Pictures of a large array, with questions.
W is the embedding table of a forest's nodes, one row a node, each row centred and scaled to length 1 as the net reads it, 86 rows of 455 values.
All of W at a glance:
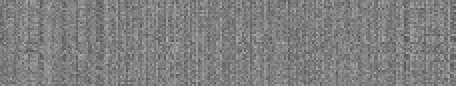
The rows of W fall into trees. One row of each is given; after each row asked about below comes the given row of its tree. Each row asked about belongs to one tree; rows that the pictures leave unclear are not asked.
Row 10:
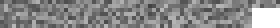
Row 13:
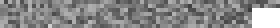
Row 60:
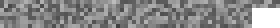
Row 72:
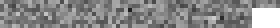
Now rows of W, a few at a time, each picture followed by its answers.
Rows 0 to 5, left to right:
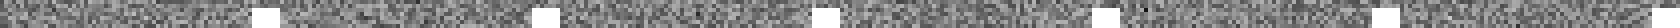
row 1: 13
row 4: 72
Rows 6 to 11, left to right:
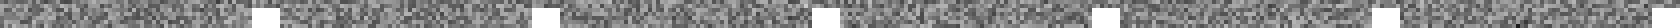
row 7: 10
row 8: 60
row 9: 13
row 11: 60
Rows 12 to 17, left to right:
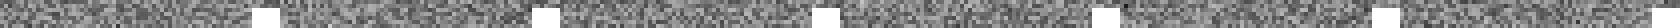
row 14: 10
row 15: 60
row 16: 13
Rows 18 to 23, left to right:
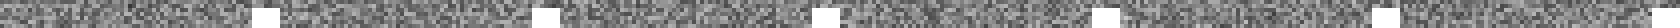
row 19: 10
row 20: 60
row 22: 13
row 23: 10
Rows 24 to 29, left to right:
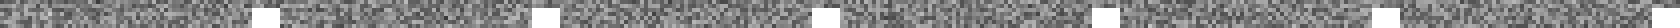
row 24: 10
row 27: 13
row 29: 60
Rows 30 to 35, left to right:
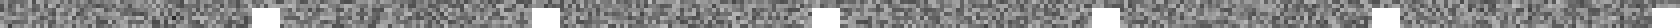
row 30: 72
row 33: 10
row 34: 72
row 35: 72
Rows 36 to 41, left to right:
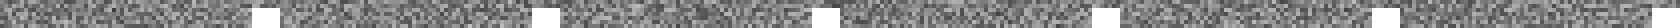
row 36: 10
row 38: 10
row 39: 10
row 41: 10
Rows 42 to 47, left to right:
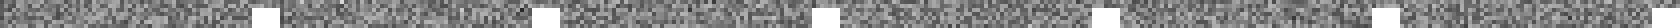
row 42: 60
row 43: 60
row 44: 72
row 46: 72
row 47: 60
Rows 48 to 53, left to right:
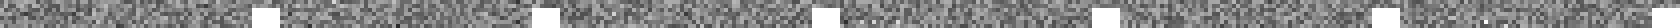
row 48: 60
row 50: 60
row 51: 60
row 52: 13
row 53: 72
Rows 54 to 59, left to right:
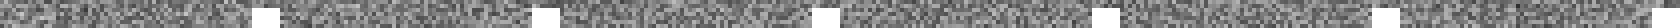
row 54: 10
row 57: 10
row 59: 10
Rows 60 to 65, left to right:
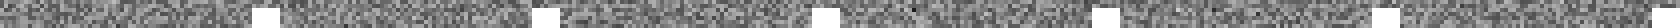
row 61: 72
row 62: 10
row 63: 13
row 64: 10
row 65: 13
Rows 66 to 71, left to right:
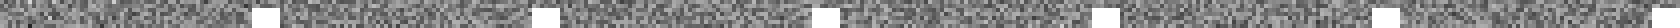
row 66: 13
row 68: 10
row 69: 10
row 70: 60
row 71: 13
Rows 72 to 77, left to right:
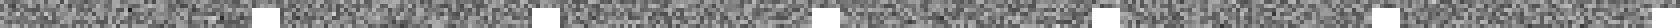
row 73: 60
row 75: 13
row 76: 13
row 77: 10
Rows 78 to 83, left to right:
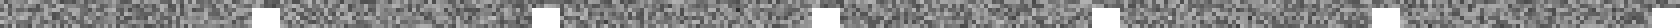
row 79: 72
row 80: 10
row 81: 60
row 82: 72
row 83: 13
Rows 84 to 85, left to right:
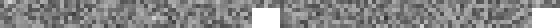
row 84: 60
